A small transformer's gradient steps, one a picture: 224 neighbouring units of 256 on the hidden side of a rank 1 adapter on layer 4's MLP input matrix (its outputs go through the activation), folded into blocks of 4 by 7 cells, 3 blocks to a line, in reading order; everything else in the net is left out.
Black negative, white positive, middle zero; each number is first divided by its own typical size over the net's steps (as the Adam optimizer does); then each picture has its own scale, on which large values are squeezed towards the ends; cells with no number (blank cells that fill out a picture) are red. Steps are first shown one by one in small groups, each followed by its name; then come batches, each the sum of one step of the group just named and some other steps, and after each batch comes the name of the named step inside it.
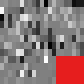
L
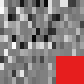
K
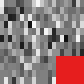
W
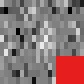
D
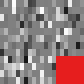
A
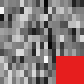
L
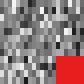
A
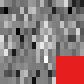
D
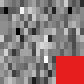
D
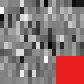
L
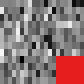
L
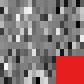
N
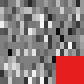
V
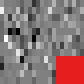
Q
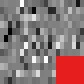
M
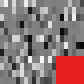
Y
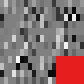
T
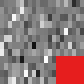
V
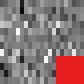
V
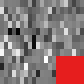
Q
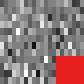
V
